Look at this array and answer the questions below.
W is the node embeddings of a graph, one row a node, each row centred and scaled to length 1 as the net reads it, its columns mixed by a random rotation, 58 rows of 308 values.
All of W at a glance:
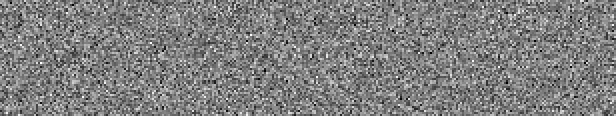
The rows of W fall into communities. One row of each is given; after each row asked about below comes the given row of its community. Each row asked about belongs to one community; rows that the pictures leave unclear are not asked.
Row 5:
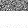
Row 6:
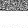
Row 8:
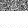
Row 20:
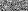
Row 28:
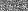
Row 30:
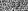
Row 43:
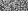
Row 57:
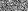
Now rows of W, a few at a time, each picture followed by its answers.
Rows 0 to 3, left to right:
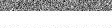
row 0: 30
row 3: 8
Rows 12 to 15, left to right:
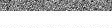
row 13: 5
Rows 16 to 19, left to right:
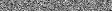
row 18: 57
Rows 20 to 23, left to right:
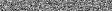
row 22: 30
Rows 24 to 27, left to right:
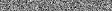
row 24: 8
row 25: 43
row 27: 28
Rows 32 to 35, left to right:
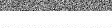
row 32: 30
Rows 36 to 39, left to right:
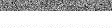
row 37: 30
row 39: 43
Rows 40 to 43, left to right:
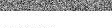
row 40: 20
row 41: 6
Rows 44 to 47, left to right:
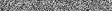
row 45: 8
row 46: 28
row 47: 5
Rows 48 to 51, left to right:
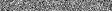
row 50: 8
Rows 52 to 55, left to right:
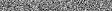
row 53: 43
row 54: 43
